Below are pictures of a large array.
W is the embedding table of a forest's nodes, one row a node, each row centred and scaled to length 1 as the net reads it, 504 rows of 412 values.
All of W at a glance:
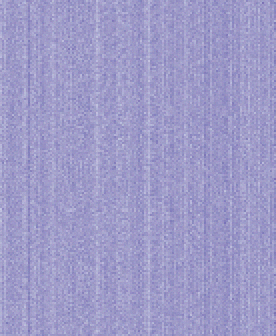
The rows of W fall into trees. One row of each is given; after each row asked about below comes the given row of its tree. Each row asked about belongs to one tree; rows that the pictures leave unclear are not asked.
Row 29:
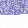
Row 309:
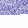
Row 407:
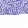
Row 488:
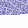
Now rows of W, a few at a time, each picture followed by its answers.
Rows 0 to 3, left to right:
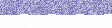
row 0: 407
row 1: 29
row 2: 407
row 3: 488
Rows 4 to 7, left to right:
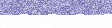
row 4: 29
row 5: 488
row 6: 309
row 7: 407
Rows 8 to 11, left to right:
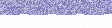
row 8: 29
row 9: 29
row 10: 407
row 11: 488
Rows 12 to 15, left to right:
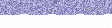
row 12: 407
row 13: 309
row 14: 407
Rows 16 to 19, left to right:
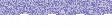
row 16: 407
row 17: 407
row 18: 488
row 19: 488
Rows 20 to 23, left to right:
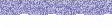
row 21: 29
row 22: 29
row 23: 407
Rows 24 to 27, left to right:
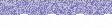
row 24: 309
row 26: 407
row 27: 407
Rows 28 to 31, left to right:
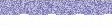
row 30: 407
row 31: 407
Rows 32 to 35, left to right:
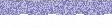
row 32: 407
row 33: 488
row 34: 407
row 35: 488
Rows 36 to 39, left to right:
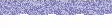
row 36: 407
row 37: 309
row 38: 488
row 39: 488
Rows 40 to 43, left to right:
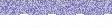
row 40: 407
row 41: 309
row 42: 309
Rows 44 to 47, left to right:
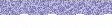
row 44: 407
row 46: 309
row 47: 407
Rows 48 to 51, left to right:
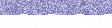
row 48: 29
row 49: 488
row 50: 407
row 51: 488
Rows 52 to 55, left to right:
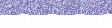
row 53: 29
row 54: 29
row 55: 407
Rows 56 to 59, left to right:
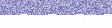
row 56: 407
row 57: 488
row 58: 309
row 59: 29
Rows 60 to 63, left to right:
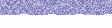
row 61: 309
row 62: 309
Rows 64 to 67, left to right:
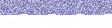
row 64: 309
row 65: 488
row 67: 407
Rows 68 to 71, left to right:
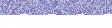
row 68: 407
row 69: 309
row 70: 488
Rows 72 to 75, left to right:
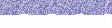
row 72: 407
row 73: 407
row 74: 407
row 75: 407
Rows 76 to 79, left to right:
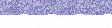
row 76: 29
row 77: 309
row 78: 407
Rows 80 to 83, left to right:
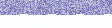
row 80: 29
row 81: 29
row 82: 488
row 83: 309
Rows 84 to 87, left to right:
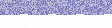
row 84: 488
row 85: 488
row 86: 309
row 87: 309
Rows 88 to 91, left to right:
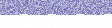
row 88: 309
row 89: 407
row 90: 407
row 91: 407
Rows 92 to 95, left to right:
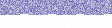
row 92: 407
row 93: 309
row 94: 407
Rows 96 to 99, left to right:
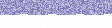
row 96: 407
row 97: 488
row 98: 309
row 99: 488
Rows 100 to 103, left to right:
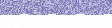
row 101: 488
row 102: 407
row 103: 309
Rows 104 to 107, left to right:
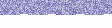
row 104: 407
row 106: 488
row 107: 29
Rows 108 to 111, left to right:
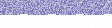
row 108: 488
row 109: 488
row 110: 407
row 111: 407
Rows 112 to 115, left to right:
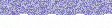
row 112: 407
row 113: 407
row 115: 407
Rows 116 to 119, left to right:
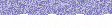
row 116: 29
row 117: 407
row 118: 309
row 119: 407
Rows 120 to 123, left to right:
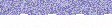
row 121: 488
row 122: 309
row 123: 488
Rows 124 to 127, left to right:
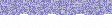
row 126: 488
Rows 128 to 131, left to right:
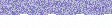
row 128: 407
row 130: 488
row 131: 29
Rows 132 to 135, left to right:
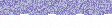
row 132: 488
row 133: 309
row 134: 407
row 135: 488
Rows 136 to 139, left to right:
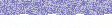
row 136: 309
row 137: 488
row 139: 488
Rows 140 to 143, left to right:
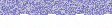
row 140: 309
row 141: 29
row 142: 488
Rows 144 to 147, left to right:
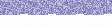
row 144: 488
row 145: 488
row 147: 407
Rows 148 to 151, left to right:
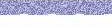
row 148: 407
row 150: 407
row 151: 488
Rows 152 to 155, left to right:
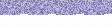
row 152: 407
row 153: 407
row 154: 488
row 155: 488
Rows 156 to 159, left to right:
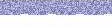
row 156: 488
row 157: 407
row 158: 407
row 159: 407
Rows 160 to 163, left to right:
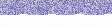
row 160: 29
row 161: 29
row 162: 407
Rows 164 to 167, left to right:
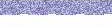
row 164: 29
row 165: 29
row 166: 488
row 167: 309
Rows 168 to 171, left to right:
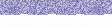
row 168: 29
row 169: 407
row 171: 29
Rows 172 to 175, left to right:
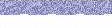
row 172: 309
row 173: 309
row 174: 407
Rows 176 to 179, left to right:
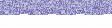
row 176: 488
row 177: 488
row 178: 488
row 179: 29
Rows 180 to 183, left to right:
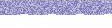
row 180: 488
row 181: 407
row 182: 407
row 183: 407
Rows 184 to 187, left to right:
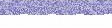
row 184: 488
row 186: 488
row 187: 488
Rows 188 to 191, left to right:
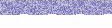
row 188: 29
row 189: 309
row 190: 309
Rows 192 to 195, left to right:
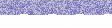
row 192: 29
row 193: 488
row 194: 29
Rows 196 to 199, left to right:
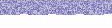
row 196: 407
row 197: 488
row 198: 407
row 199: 488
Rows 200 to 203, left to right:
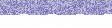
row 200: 407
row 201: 29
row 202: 309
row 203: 29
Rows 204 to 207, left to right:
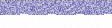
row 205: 309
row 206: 309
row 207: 407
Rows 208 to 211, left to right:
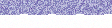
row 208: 407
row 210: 407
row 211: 309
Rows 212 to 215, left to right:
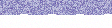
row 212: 29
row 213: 309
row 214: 29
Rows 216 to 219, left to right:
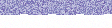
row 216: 309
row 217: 488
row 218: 488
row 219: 407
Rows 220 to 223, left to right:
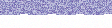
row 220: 488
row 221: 488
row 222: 407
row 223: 407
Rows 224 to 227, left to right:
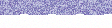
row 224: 488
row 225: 309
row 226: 407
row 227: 488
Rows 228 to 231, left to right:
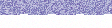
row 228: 488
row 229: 407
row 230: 488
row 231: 407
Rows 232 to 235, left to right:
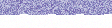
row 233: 309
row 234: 488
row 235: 488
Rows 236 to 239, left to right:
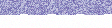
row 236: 407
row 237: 407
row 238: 29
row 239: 29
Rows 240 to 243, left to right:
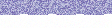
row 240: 407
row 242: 309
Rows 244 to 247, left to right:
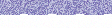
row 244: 407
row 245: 407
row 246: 29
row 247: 488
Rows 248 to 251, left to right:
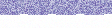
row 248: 407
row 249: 407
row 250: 407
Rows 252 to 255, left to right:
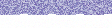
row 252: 407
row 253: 407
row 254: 407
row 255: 488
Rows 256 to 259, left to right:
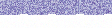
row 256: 29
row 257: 407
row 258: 407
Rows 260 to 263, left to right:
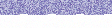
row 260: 29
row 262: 488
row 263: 309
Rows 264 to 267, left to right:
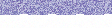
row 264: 407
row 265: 407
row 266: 407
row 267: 407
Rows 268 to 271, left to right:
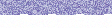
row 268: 29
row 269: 488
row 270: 29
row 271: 29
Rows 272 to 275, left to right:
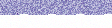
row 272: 407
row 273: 309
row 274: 407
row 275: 407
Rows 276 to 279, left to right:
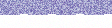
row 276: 407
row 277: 309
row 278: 407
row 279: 309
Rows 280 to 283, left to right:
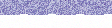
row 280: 309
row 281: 407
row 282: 309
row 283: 29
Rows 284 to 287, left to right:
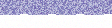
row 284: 407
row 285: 309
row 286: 407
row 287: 309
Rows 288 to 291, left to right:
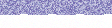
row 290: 29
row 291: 309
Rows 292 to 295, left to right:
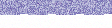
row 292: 29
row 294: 488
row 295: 407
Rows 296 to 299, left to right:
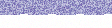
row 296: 488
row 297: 309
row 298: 309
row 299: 407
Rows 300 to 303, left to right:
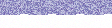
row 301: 488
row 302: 488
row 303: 407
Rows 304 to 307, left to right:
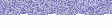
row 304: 488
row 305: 488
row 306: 407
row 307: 309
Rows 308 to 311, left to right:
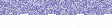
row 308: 488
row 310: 488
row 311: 29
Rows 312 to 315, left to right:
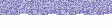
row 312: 407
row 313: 488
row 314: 488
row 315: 488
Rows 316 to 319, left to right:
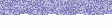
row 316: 488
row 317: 488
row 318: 29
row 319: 309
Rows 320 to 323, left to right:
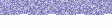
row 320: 309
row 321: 407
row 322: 488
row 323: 407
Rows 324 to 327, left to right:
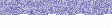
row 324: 29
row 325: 488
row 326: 407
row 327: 29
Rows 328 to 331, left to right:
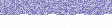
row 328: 309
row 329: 407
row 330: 488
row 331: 407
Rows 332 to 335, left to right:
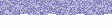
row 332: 488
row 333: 407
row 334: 488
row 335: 488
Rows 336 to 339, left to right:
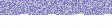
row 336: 488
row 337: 309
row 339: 407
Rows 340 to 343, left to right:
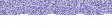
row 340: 488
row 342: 407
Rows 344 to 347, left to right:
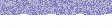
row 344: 309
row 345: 309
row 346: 407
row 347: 488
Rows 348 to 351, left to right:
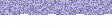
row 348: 488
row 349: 309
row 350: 488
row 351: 309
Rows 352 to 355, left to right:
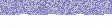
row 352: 407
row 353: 29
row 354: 407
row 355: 407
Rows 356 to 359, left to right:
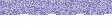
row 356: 488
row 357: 407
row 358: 488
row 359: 488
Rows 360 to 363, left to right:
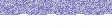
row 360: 309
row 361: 29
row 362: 309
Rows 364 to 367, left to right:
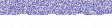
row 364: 29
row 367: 488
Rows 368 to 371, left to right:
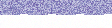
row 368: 29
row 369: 488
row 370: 488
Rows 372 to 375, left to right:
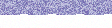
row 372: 309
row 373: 488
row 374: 309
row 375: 488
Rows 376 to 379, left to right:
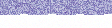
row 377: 407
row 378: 29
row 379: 488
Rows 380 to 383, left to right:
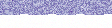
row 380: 488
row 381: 309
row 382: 407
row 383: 29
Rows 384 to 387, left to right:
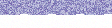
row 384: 407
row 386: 488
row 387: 29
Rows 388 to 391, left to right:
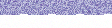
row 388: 407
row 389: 407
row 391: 407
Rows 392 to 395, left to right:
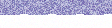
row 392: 309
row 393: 309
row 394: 309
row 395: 488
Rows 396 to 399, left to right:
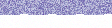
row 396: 407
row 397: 29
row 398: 309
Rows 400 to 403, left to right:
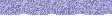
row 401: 407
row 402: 407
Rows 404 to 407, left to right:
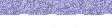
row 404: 407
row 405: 29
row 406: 309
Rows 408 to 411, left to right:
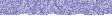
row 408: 407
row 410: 407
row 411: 488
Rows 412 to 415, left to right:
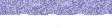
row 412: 407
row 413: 309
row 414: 309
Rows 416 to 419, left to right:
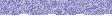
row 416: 407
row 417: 309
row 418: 488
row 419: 309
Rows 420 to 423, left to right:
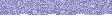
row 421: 488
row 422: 488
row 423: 407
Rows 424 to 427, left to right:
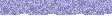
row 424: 407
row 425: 309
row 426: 309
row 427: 488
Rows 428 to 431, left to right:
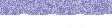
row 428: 407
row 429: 29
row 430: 407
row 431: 29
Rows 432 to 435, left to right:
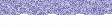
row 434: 309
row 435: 29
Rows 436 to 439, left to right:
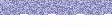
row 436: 309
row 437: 407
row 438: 407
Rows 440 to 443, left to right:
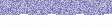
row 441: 407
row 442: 488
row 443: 488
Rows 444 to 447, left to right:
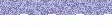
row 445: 488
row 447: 407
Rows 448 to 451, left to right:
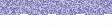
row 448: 407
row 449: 488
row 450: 488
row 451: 309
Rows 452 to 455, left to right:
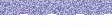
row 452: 488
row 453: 407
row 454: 309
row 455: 407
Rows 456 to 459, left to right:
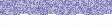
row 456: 488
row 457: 29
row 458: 407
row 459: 309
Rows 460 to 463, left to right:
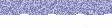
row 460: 407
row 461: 309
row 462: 407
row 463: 488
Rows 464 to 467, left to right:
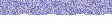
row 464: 407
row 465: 309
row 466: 488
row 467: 407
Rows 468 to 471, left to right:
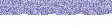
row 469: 488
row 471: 488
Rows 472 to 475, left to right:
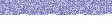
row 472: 488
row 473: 407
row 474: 309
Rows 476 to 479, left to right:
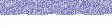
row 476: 309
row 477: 488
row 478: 407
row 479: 488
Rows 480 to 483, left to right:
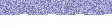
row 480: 407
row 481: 407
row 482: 29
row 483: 488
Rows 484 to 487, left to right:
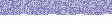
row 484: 407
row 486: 488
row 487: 407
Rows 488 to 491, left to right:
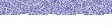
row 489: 309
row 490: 29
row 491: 488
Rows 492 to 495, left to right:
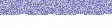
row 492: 407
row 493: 488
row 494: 309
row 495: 407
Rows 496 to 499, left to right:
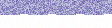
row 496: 309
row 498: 309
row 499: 407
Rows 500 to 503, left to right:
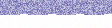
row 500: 407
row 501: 488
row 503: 488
